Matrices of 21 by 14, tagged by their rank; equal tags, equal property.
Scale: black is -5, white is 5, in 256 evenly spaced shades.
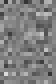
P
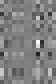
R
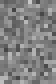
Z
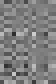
R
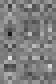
P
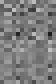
P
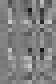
R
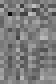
P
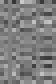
R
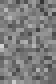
Z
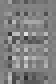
R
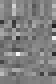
P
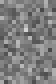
Z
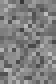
Z
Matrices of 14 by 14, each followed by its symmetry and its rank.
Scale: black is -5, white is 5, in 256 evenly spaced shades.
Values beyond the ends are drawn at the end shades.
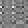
neither, rank two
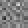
antisymmetric, rank two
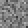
neither, full rank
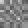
symmetric, rank three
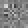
symmetric, rank three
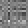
neither, rank two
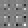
symmetric, rank one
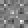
symmetric, rank three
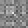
symmetric, rank three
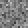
neither, full rank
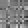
antisymmetric, rank two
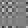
symmetric, rank one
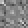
symmetric, rank three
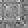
symmetric, rank three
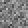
neither, full rank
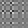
symmetric, rank one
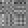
antisymmetric, rank two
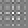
symmetric, rank one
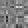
antisymmetric, rank two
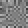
antisymmetric, rank two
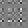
symmetric, rank one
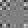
symmetric, rank one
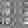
neither, rank two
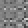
neither, rank two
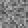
neither, full rank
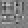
antisymmetric, rank two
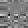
neither, rank two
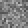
neither, full rank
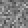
neither, full rank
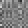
neither, rank two
